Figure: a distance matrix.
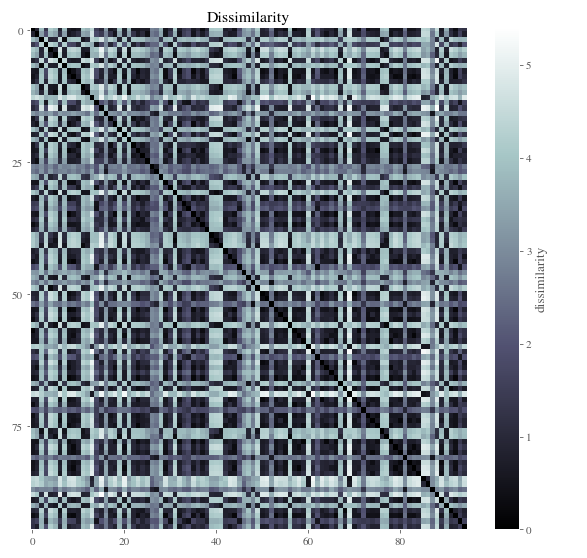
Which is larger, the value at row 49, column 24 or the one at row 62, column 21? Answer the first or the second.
the first
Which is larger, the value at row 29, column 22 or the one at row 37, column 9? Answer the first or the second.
the first
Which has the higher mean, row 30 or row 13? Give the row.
13
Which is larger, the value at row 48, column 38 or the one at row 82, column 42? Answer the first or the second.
the first
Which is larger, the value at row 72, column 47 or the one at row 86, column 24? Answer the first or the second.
the second
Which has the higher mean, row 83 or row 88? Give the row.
88
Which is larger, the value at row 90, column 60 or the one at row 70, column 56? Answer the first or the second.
the second
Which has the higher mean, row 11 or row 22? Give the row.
11
